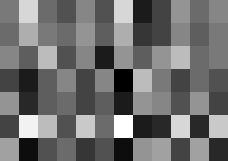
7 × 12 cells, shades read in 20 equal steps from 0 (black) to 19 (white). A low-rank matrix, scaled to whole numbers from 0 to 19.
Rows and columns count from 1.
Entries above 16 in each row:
0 0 0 0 0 2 0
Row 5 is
11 3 7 8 5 7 2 11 10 6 11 5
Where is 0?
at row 4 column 7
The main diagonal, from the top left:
9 13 14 10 5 8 1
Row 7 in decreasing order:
12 12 12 11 8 6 6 5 4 3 1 1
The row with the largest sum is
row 6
